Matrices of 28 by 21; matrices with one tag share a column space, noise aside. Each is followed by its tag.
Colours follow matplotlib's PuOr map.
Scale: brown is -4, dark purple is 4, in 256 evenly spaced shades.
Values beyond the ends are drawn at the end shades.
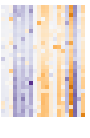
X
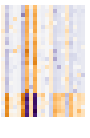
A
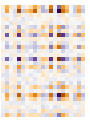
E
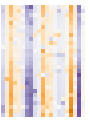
X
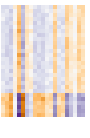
A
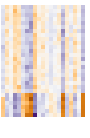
A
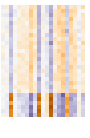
A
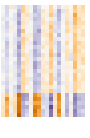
A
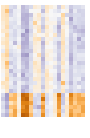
A
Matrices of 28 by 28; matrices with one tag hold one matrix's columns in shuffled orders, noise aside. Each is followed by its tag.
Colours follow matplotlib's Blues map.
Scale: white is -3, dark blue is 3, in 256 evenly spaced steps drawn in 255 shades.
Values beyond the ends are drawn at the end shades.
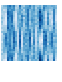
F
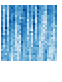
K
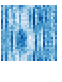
F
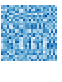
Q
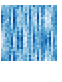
F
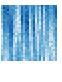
K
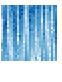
K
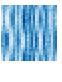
F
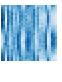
F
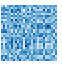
Q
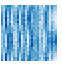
F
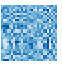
Q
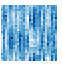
F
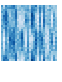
F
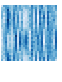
F
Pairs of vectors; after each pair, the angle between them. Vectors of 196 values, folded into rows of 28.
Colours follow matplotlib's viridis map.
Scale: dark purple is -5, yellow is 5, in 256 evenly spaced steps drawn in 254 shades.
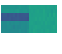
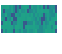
orthogonal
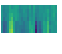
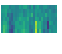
nearly opposite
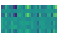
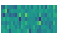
partly aligned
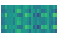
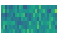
partly opposed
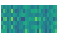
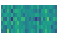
nearly opposite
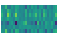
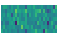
partly aligned
